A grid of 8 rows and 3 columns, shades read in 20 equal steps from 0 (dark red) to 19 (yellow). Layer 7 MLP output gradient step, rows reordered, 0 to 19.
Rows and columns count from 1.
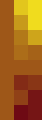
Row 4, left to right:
7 9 8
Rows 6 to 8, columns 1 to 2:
7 3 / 7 5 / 7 0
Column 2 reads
17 13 10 9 7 3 5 0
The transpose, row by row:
7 7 7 7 7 7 7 7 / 17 13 10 9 7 3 5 0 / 19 19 14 8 7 4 1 1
